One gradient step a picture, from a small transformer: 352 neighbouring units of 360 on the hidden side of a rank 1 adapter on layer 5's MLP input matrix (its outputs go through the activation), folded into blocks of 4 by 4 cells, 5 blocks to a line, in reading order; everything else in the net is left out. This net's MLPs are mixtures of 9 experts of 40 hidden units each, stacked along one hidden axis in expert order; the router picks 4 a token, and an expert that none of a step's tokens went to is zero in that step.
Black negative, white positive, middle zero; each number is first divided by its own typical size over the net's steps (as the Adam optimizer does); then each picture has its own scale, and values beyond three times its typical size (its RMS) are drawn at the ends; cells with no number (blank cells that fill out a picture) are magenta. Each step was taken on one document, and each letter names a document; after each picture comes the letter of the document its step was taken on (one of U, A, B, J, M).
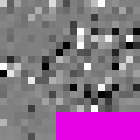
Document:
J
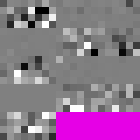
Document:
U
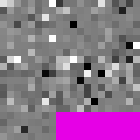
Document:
J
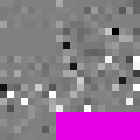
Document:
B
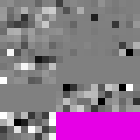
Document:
U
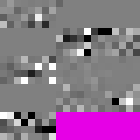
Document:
U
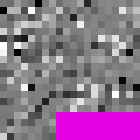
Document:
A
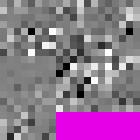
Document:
A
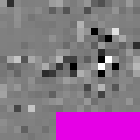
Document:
J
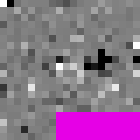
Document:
J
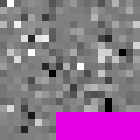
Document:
J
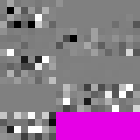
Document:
U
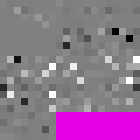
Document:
B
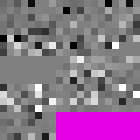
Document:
A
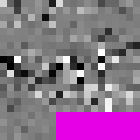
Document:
J
